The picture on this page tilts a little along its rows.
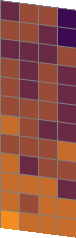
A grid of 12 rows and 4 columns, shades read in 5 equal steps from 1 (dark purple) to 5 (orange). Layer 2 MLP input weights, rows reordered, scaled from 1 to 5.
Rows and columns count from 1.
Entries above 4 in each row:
0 0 0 0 0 0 0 0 0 0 0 1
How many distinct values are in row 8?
2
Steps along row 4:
down up down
